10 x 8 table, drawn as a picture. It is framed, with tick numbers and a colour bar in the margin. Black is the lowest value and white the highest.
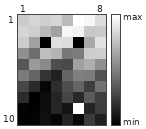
Lone odd cells: 3, 1 higher and 2 lower than their neighbours. Roughest part: bottom right. Calmest part: bottom left. Slope: up to the top.
